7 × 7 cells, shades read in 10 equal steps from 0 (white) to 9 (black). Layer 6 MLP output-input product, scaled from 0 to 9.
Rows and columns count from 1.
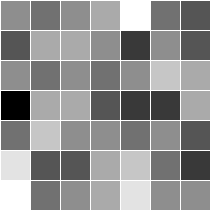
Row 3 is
4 5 4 5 4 2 3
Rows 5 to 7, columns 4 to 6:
4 5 4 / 3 2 5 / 3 1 4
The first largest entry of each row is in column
7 5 2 1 7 7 2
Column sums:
29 29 28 28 26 31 35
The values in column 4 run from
3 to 6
